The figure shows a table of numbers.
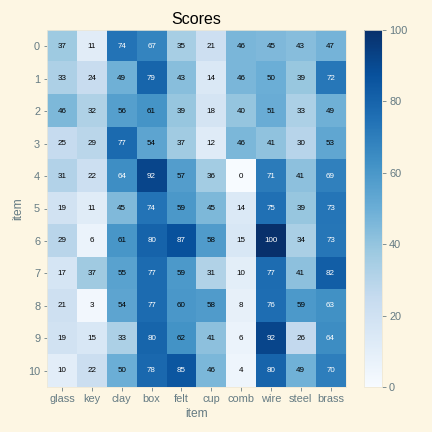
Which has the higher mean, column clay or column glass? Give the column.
clay
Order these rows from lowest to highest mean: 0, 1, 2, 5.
2, 0, 1, 5
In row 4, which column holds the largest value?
box
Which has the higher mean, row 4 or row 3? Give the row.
4
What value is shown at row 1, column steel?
39
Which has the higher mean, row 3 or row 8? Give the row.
8
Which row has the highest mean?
6
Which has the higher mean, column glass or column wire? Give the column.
wire
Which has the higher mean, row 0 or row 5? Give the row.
5
